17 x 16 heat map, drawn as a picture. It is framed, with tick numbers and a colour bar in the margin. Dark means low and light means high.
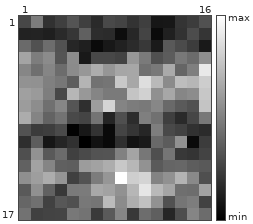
Stripes: horizontal, repeating 2 times. Grain: streaks across. Odd rows or columns: none. Ninth with the highest average: bottom middle.
